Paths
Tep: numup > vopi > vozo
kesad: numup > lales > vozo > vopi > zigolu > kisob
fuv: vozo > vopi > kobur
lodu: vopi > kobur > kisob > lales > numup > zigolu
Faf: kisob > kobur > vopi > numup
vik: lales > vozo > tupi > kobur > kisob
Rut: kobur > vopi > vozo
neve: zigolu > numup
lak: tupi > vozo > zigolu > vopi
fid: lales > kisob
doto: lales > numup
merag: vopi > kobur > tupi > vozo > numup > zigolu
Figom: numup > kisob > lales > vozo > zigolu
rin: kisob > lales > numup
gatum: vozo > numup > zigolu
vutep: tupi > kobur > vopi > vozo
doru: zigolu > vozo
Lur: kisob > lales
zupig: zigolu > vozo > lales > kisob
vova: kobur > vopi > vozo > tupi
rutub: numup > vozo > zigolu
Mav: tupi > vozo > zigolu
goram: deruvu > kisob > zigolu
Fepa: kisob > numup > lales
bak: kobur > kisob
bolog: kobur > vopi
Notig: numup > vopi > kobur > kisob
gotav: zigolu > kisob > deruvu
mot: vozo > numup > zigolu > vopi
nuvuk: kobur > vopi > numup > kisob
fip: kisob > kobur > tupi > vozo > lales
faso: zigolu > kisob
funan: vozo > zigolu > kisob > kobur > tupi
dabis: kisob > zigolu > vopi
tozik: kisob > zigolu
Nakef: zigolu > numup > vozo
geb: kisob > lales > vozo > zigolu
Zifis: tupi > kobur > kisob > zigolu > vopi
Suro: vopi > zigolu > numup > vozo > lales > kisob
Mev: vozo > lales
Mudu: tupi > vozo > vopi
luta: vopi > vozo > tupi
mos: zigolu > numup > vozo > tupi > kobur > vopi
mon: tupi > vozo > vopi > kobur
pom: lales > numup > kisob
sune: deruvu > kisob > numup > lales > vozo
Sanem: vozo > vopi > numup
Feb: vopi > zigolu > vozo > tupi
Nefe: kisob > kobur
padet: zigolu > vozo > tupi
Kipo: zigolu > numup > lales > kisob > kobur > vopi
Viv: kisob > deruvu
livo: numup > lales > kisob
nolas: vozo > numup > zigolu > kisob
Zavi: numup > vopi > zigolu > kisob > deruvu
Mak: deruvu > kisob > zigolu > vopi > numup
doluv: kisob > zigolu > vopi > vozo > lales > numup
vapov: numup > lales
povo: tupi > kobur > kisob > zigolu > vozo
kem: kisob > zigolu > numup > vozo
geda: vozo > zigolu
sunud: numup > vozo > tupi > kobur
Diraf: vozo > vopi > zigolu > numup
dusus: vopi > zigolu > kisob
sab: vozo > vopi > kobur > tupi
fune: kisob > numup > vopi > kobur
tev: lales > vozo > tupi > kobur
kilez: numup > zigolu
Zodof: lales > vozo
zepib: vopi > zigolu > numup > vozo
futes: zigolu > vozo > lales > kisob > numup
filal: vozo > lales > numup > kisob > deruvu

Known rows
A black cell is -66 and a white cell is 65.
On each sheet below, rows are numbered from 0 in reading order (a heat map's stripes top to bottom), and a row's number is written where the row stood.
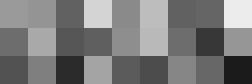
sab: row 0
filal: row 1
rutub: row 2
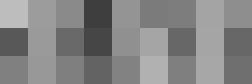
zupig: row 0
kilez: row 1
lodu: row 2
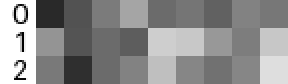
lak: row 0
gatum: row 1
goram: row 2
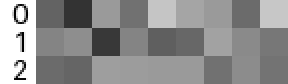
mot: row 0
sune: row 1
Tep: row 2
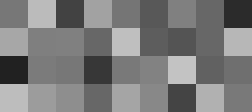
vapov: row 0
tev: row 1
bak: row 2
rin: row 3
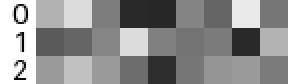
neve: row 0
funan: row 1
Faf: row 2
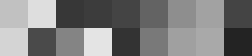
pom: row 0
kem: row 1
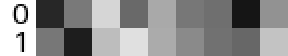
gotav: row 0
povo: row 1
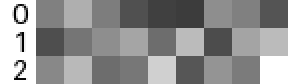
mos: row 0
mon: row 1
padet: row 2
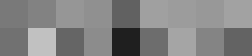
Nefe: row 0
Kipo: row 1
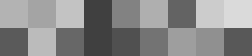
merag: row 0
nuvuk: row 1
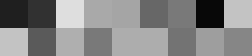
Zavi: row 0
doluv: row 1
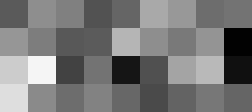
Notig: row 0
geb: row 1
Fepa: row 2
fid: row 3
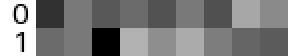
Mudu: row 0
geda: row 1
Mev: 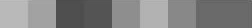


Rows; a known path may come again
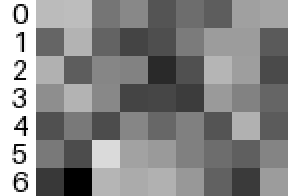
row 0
doto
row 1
nuvuk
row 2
Suro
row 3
mos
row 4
Mav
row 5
vutep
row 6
Zifis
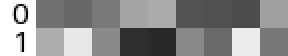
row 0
sunud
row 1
neve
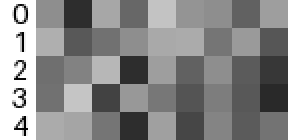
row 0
nolas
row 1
tozik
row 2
faso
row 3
vapov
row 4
vik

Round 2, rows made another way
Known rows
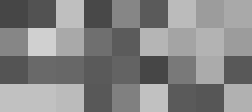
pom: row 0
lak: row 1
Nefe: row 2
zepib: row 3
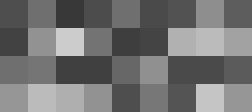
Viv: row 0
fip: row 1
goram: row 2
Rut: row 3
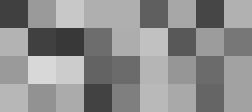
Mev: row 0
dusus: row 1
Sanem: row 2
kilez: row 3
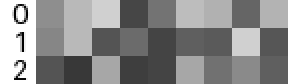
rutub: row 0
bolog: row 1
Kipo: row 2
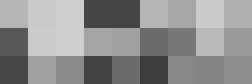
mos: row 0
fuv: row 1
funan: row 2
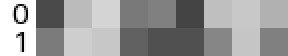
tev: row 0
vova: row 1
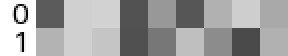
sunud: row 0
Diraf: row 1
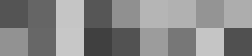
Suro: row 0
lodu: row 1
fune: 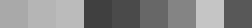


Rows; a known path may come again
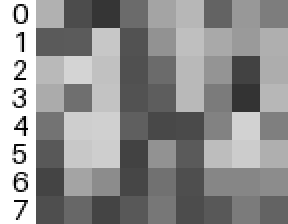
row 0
dusus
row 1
Suro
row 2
Diraf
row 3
Nakef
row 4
vova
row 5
sunud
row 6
funan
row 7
Viv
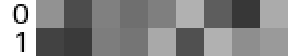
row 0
doru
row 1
fid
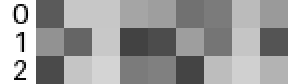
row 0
fuv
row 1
lodu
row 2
tev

